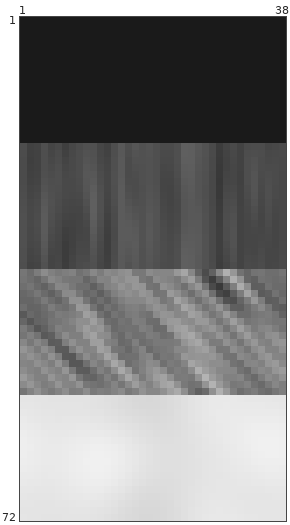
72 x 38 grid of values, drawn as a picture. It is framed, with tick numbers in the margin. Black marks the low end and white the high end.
It is made of 4 by 1 panels. Panel 1,1: very low, flat. Panel 2,1: low, streaked downward, faint in contrast. Panel 3,1: middling, slanting down to the right. Panel 4,1: very high, smooth, faint in contrast.
